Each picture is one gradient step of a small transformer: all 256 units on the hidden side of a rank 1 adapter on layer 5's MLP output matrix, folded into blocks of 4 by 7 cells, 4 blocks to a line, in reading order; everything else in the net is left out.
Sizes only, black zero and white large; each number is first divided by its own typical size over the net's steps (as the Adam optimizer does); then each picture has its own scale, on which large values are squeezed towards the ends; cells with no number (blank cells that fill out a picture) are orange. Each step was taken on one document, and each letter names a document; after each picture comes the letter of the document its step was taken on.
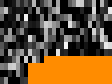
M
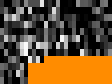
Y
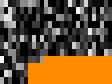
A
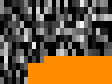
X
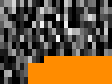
A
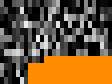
M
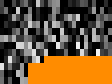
Y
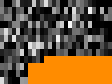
M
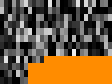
X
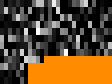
M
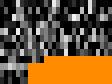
Y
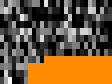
X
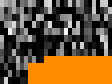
A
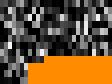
X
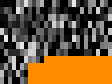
Y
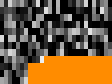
A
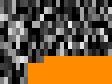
A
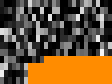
M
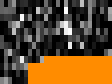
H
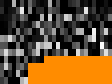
M
